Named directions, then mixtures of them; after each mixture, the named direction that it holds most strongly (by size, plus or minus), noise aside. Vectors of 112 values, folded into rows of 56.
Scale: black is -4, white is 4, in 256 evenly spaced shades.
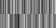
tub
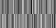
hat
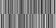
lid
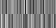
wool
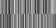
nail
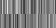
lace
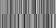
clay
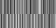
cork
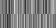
nail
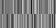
hat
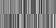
clay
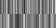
tub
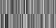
wool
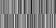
hat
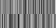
clay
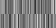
lid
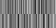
clay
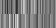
lace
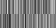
nail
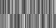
tub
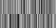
clay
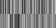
tub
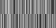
nail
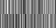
cork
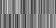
lace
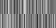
nail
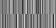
clay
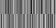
lid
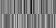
hat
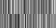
tub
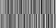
lid
